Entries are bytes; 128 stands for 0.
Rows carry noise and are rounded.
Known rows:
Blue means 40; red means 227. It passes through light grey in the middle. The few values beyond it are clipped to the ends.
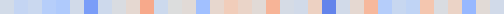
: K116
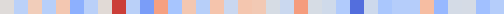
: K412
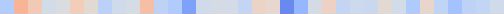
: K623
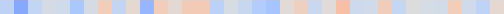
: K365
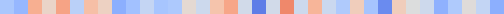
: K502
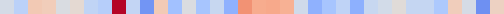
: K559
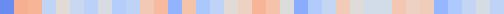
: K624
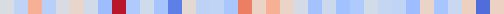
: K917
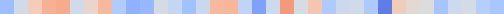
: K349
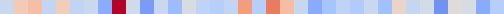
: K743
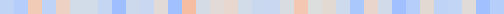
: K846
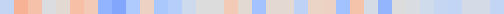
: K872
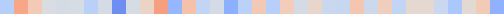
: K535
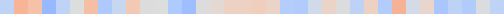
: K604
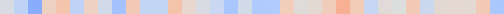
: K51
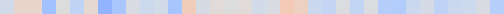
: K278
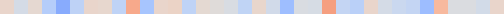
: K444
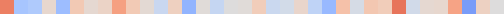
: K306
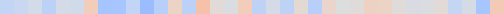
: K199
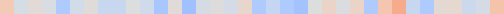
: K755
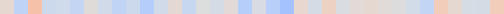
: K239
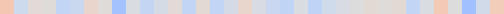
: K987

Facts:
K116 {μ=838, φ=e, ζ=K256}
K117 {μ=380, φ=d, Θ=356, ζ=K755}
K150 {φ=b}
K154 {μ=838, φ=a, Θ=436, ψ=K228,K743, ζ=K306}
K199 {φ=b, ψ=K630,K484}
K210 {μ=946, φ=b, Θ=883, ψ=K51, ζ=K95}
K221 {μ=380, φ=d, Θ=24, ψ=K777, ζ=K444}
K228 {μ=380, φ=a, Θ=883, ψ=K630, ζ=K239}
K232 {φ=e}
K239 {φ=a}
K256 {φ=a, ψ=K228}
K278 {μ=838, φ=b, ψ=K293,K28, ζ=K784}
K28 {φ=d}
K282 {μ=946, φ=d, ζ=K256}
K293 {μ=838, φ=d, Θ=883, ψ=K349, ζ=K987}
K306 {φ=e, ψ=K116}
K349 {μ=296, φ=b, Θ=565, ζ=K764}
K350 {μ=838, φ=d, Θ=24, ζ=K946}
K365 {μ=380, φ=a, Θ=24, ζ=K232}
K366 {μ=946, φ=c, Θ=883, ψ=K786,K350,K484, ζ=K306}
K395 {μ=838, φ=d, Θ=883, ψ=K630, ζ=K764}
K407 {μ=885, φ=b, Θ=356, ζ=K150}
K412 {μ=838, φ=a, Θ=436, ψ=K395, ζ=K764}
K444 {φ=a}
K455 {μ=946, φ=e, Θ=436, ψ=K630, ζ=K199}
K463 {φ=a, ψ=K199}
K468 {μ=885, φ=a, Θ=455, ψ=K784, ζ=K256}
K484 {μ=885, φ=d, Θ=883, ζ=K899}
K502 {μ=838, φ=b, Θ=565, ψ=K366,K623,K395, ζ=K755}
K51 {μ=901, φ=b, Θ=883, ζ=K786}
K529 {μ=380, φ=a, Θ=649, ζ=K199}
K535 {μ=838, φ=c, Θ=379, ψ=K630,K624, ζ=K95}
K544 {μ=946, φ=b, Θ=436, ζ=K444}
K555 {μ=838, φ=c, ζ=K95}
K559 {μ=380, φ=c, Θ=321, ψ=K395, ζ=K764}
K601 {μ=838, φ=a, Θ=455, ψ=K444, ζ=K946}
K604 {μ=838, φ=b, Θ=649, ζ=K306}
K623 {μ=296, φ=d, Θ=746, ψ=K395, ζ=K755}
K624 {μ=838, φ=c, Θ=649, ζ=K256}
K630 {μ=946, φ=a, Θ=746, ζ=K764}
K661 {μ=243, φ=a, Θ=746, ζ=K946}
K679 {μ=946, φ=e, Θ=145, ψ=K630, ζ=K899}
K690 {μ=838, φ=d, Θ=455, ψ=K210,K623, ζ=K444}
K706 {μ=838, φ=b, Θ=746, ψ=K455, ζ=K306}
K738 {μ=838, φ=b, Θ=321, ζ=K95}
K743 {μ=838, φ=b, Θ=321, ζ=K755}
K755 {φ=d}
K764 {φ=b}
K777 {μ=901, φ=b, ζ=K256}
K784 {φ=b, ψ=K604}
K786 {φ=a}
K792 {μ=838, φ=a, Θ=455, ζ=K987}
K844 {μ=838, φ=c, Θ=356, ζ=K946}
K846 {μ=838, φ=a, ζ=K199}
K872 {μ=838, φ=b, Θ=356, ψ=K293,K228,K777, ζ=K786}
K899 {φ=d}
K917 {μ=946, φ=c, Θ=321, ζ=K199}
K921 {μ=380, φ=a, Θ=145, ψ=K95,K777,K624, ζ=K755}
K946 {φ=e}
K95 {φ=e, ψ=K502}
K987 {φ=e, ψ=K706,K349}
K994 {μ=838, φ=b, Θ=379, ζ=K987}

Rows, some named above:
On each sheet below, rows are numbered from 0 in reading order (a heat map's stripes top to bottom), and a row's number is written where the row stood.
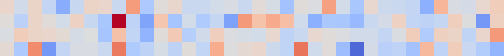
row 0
K444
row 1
K559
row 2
K764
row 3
K154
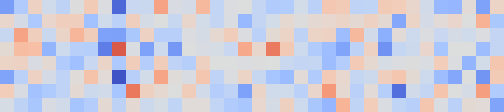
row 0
K529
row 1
K792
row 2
K872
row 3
K738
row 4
K95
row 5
K529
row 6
K601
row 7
K350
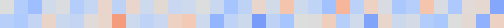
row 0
K350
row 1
K921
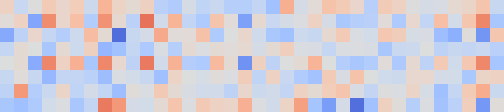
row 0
K366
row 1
K395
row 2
K529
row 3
K278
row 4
K395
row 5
K777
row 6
K994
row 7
K455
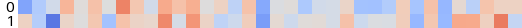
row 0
K630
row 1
K468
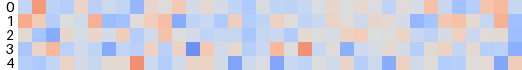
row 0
K994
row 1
K690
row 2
K484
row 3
K555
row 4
K921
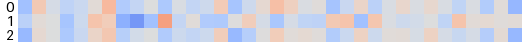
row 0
K706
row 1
K407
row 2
K706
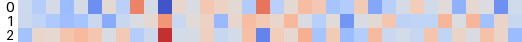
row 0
K544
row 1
K116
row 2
K844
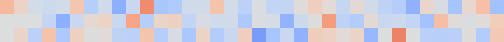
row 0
K293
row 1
K444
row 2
K117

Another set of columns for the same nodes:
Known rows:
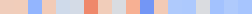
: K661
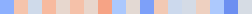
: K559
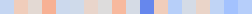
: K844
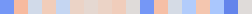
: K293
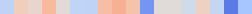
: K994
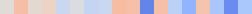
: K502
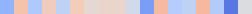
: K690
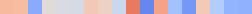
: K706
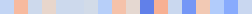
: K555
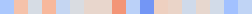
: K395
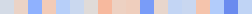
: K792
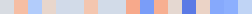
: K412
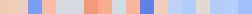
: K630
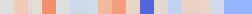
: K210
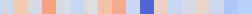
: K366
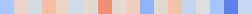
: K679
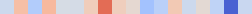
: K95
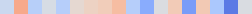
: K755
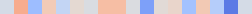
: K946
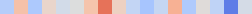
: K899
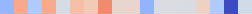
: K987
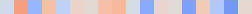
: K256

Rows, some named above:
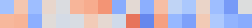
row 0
K221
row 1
K706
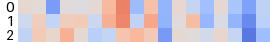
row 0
K365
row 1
K455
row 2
K994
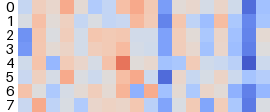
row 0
K994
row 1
K502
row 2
K117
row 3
K117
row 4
K306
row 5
K366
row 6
K604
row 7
K755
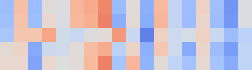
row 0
K221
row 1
K221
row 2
K535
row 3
K350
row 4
K365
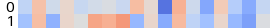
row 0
K555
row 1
K221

